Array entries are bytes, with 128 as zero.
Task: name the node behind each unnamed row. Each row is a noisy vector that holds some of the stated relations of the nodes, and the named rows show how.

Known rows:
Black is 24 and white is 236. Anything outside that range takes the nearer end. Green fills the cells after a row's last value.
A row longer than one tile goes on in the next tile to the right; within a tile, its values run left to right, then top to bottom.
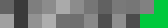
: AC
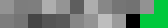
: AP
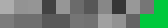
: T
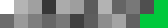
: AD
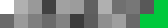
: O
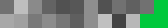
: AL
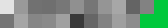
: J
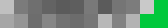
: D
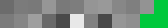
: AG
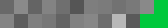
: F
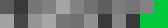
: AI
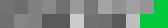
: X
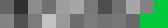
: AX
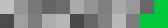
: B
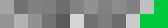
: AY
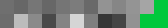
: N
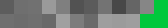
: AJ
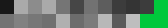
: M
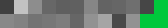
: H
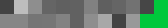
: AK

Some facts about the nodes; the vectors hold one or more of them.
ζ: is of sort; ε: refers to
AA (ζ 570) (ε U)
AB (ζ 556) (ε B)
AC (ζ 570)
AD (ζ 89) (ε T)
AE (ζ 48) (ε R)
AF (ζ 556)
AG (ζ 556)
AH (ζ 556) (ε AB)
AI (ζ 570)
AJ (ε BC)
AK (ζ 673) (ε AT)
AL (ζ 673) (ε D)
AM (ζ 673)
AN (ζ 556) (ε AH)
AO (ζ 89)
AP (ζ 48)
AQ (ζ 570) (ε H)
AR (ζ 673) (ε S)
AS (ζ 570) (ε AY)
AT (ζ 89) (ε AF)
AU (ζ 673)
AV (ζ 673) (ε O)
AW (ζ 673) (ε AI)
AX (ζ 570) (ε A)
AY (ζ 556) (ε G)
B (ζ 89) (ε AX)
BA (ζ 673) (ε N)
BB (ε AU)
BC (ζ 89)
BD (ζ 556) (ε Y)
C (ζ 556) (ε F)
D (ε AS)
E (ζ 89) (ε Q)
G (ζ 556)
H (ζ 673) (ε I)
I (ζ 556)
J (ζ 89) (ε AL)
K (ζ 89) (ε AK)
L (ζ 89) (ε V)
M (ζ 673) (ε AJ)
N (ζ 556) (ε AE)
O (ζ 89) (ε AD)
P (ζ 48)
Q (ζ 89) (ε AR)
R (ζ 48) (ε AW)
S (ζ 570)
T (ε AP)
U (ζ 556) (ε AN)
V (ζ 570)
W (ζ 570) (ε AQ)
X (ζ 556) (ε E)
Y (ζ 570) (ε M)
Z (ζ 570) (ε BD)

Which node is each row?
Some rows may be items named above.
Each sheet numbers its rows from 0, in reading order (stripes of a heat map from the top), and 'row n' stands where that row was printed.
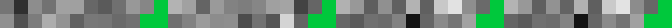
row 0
AA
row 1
BC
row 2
Q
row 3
Q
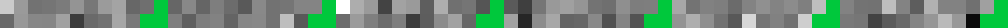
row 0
L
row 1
A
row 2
O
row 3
S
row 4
AY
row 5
P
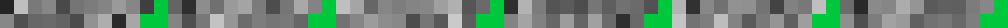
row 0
AR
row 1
AX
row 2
AO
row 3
AW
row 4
AS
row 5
Z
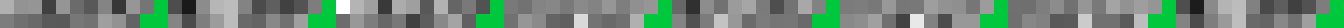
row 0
T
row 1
Y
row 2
AD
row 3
C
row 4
AX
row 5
G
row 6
X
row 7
Y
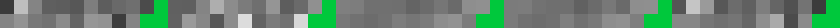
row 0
BA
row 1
BD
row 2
BB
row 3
BB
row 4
AV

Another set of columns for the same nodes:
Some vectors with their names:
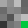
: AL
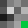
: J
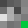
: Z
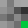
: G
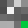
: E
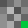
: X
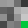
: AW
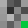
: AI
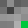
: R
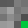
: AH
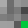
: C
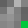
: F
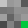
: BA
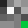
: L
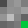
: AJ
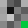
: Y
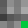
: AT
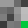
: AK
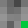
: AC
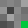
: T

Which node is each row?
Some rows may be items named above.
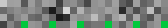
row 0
BA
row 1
G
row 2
J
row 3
AJ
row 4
AI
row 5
D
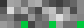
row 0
BC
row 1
M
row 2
Z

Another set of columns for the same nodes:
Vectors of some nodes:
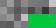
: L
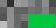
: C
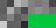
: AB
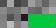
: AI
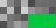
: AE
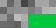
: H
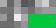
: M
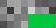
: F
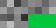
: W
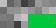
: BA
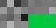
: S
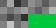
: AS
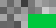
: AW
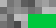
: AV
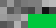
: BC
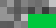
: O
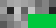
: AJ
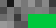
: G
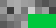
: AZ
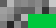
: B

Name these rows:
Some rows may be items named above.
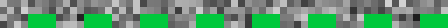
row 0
AP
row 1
Z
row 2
P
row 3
BB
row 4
AA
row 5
BA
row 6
J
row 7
AX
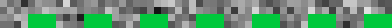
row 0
AL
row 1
AX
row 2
BC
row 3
P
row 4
T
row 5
D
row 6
A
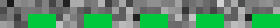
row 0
AY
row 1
BD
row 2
Y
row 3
J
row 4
Y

